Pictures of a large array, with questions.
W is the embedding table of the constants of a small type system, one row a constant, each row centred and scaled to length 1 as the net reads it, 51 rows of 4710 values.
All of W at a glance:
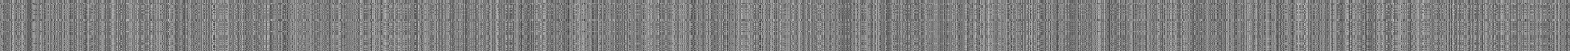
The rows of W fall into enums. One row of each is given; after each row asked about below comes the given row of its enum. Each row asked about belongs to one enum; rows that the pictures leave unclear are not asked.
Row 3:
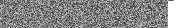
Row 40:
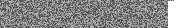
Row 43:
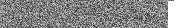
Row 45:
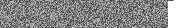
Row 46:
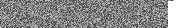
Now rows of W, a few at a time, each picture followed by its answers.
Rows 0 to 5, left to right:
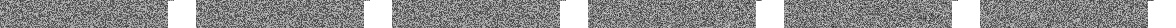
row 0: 40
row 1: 40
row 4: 43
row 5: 45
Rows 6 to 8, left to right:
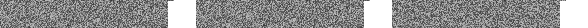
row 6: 45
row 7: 45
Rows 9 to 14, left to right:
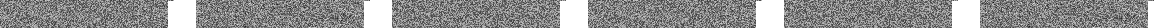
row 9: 46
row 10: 43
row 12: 46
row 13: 40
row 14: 43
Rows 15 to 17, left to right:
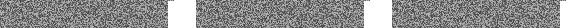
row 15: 40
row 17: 40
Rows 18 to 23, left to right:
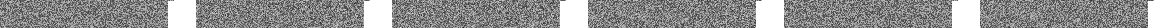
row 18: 40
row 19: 3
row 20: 3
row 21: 46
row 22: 40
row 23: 45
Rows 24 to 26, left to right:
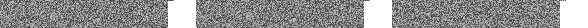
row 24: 45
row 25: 45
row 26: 40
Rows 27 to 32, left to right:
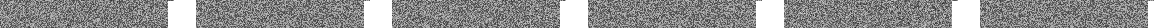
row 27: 45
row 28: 40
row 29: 46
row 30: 40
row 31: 3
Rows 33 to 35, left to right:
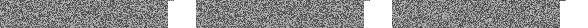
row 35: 45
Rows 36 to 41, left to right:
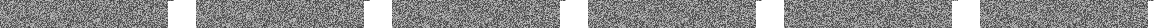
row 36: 45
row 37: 45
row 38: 46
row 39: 46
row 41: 46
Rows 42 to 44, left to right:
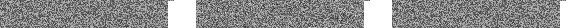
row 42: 40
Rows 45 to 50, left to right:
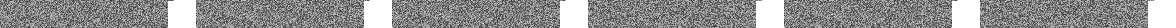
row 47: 46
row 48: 40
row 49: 46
